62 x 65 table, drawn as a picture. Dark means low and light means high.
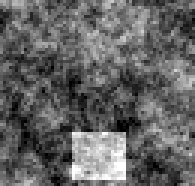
Ninth with the highest average: bottom middle. Slope: none. Grain: blotchy. Stripes: none. Odd patch: higher, in the bottom middle.
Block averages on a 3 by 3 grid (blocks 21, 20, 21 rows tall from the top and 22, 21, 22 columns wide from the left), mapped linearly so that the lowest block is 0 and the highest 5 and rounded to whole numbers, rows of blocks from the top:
131
002
051
